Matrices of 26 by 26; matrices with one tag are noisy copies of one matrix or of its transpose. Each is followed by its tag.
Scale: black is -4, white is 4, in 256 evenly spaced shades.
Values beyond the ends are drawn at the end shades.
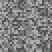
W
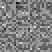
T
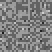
T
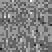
W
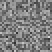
T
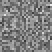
T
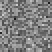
W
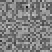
T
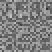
T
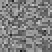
W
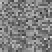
W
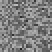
W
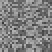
W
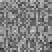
W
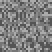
W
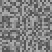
T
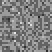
T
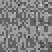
W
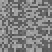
W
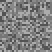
T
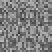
W
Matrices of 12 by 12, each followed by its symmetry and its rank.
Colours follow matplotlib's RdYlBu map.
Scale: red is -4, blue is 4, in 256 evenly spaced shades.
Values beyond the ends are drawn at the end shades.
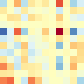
neither, rank two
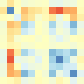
symmetric, rank two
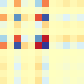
symmetric, rank one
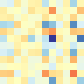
neither, rank two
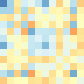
symmetric, rank two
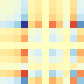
symmetric, rank one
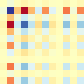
symmetric, rank one
